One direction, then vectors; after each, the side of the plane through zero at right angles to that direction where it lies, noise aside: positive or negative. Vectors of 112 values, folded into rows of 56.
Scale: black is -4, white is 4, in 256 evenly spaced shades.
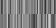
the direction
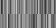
positive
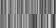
positive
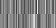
negative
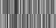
negative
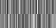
negative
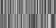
positive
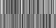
negative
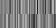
positive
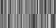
positive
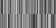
positive
